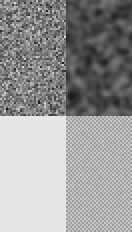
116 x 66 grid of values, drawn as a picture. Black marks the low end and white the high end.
The table splits into 2 rows of 2 panels. Panel 1,1: middling, fine-grained, strong in contrast. Panel 1,2: low, blotchy. Panel 2,1: very high, flat. Panel 2,2: high, checkered.
